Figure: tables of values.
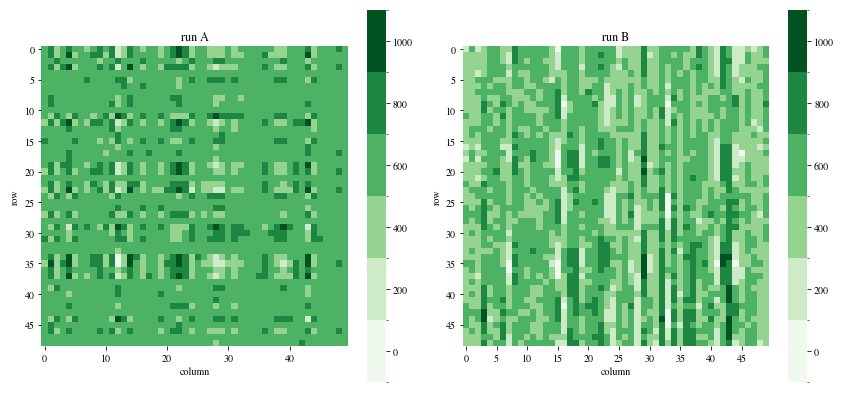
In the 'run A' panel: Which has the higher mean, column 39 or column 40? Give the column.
40
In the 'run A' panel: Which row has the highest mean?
11
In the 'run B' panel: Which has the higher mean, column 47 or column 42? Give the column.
42
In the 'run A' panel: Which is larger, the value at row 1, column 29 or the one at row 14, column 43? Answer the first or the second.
the second
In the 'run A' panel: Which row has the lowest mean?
23
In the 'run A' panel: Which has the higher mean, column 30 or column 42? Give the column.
42
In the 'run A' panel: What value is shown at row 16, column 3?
600
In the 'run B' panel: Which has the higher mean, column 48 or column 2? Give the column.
2
